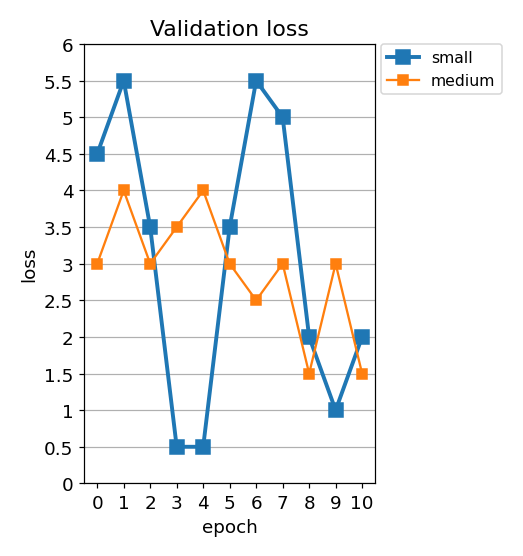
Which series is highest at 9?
medium
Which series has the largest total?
small
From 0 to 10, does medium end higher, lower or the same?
lower
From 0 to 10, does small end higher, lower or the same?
lower
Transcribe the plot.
Title: Validation loss
x-axis: epoch, ticks 0 1 2 3 4 5 6 7 8 9 10
y-axis: loss, ticks 0 0.5 1 1.5 2 2.5 3 3.5 4 4.5 5 5.5 6
Legend: small, medium
Values:
small: 4.5 5.5 3.5 0.5 0.5 3.5 5.5 5 2 1 2
medium: 3 4 3 3.5 4 3 2.5 3 1.5 3 1.5
